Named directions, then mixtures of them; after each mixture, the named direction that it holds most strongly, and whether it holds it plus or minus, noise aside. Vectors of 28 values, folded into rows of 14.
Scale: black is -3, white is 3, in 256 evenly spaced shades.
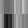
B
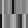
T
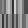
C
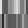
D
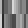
T, minus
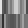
D, plus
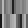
T, plus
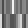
T, minus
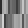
D, minus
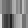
B, plus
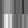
B, minus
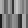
T, plus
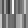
T, minus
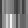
B, minus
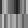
D, minus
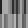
D, minus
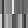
T, minus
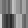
B, plus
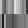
D, plus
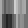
B, plus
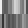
D, plus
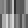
C, minus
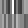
C, minus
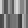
D, plus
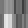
B, minus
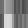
B, minus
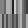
C, plus
